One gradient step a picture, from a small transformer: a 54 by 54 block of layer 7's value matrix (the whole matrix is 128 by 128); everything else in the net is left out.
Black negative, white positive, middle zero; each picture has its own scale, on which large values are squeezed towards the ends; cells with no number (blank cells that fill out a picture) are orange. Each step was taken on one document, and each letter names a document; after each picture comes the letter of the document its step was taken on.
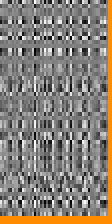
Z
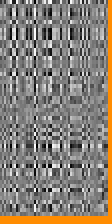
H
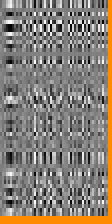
H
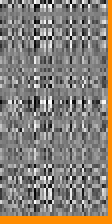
Z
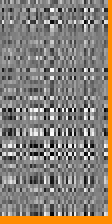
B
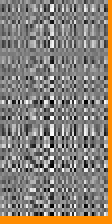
B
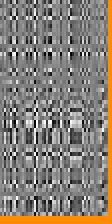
H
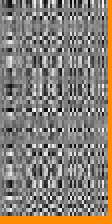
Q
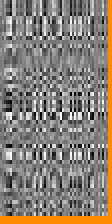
Q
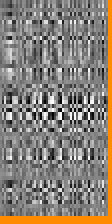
Q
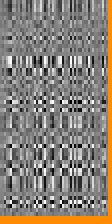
Q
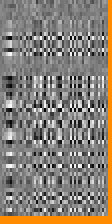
Q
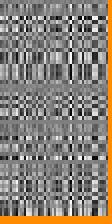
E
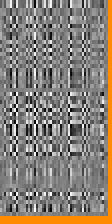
H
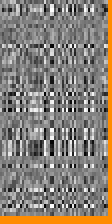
B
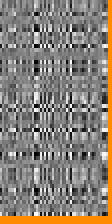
B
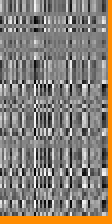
Z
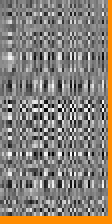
Q
